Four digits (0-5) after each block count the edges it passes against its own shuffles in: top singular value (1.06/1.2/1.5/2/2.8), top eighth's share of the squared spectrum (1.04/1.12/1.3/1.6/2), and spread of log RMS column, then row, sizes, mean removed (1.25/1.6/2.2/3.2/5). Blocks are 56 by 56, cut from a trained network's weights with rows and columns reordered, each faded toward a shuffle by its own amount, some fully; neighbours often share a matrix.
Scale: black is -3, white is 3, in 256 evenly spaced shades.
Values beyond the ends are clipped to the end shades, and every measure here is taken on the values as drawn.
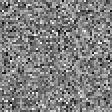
2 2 1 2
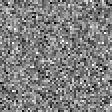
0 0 0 0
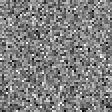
0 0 0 0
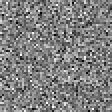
1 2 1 0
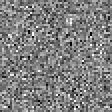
1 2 0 1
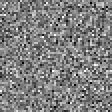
1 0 0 0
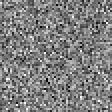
1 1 0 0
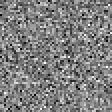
1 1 0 0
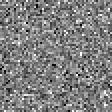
0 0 0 0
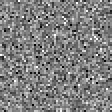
1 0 0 0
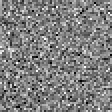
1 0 0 0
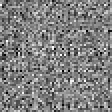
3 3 1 2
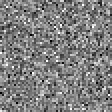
1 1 0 0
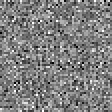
2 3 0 2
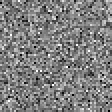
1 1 0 0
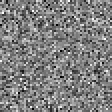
1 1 0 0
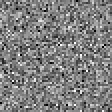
2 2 0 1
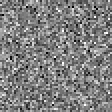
0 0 0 0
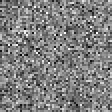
2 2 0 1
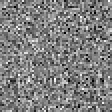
2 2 0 1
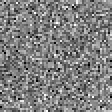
0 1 0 0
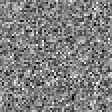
2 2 0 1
